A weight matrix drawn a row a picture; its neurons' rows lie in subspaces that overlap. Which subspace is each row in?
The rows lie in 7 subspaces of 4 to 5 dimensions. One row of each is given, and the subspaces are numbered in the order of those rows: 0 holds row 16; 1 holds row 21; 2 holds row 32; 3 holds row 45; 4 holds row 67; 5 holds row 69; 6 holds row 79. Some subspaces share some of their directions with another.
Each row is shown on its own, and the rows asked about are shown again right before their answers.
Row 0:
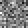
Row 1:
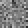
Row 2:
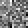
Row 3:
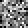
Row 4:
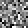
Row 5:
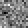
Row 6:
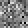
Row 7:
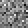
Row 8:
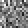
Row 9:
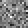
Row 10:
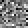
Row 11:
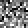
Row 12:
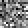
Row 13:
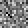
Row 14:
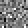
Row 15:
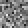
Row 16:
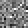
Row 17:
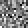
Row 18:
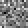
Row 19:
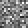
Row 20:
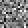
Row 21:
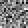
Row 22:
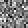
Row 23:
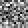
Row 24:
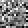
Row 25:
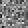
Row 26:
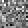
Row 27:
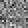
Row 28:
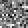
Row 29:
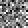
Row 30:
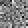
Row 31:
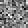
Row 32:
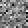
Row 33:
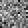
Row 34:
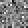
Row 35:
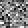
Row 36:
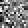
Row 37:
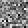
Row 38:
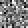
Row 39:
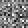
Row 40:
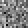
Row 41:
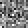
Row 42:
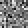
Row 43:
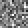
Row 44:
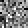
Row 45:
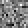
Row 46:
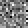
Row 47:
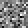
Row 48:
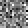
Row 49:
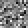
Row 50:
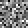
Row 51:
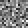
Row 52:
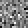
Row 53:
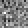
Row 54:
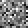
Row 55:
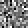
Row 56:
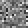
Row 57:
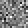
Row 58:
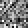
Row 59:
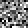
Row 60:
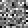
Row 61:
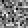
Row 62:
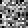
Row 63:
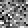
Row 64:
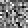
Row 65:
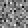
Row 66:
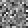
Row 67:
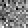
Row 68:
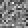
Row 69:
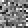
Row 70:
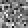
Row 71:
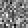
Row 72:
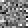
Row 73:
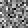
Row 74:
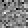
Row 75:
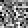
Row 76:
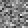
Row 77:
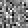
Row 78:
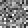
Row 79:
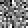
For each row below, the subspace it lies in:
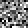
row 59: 4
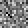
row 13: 0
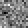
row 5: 4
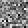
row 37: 4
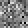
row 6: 6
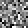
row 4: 4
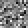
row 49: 1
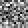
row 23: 4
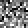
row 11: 0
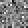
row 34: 6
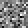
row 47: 1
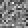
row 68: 5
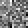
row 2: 6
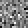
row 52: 4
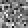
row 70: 3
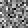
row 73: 1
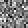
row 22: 2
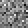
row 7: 1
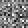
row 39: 1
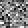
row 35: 0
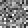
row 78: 1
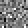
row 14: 0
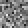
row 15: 3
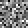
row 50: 1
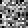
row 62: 5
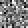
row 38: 6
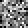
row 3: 5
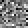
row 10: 5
